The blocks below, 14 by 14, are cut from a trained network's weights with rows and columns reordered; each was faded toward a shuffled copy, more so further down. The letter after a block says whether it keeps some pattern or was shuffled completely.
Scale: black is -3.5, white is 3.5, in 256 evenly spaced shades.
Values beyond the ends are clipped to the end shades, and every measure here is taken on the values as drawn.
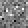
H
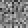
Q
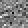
H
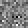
Q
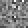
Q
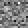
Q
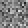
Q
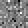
H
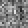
Q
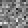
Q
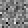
Q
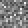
H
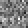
Q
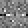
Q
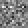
Q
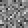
H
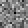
H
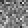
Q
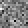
H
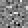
H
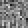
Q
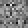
Q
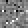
H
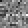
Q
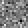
H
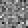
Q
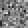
H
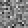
H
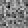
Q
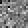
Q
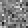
H
